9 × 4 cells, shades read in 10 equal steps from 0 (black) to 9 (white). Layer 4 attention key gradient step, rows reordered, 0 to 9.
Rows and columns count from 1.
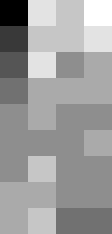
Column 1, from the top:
0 2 3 4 5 5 5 6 6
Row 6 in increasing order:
5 5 5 6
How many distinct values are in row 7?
2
